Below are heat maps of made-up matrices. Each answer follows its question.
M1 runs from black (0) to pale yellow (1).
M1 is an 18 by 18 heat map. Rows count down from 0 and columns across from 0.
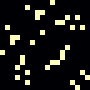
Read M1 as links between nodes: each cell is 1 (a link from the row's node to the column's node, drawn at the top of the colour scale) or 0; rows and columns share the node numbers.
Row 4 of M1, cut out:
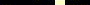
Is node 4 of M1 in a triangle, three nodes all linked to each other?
yes
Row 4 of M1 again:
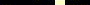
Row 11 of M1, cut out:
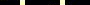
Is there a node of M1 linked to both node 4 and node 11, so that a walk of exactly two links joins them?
yes
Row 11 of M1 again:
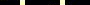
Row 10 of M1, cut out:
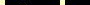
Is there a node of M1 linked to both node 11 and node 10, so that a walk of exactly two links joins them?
yes
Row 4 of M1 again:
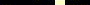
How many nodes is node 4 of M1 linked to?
2
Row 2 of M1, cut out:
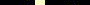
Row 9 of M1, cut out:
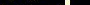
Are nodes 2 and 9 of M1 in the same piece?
yes
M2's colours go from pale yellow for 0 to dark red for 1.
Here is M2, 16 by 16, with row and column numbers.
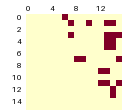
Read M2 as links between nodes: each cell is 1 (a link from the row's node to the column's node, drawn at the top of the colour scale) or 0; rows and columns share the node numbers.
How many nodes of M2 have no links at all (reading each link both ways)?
1
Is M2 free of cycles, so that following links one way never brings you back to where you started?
yes
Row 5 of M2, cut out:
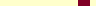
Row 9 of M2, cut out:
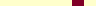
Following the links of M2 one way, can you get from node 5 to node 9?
no
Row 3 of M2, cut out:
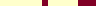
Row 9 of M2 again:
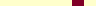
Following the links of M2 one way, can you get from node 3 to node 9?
yes
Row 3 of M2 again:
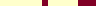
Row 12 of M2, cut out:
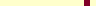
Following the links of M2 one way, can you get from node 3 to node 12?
yes
